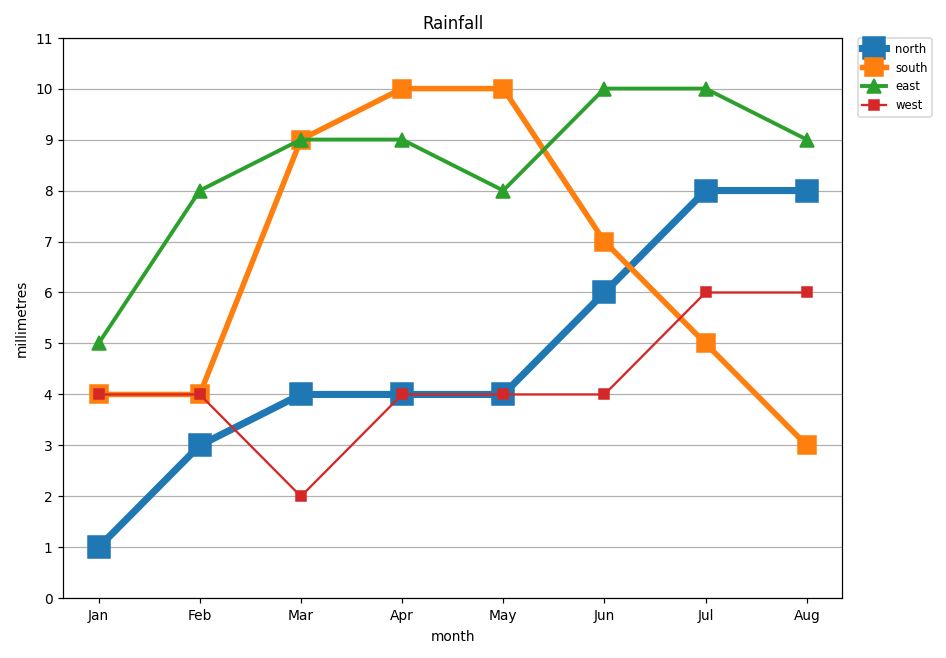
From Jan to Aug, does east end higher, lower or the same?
higher
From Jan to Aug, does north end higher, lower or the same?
higher
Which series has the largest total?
east
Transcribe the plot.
Title: Rainfall
x-axis: month, ticks Jan Feb Mar Apr May Jun Jul Aug
y-axis: millimetres, ticks 0 1 2 3 4 5 6 7 8 9 10 11
Legend: north, south, east, west
Values:
north: 1 3 4 4 4 6 8 8
south: 4 4 9 10 10 7 5 3
east: 5 8 9 9 8 10 10 9
west: 4 4 2 4 4 4 6 6
